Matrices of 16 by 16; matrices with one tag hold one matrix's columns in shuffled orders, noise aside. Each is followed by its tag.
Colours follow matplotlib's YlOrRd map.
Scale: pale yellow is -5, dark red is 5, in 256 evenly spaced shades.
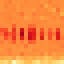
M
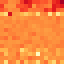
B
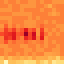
M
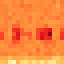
M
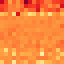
B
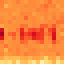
M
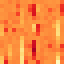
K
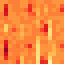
K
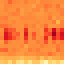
M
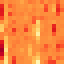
K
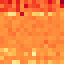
B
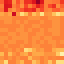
B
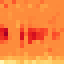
M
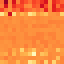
B
